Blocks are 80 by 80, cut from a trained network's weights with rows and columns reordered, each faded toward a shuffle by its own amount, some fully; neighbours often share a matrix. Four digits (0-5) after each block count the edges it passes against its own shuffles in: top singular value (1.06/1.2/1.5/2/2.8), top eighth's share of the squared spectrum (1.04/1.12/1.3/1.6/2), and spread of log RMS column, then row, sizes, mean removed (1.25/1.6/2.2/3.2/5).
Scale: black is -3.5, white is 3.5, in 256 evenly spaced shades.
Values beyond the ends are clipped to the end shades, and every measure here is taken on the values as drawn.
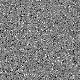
2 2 1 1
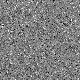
0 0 0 0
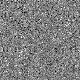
3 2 1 1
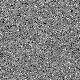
0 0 0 0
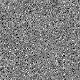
3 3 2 1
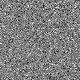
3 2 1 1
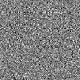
4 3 0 2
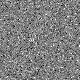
0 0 0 0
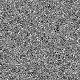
3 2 1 1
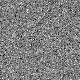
0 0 0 0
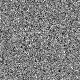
1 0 0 0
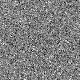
0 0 0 0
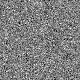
2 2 1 0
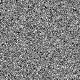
2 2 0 1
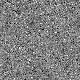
2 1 0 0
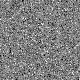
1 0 0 0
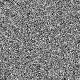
2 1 0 0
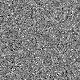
2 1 0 0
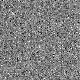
2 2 0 1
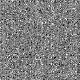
3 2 0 2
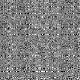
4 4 1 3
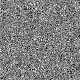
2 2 0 1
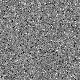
1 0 0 0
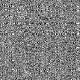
3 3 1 2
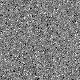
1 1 0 0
